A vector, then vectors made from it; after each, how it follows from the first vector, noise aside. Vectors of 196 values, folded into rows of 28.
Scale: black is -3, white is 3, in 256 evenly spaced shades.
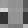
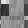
wrapped around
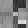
wrapped around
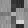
wrapped around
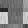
negated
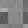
shrunk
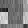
negated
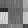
negated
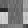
negated
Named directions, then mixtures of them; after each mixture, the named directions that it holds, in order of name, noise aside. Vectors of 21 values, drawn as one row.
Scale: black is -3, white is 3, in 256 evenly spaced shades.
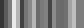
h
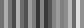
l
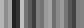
h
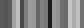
h, l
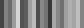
h, l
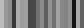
h, l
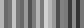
l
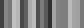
h, l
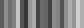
h, l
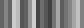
h, l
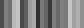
h, l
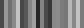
h, l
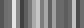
h, l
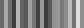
l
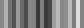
l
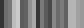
h, l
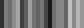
h, l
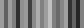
h, l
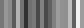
l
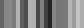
h, l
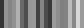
h, l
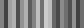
l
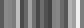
h, l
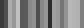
h, l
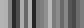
h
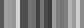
h, l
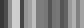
h
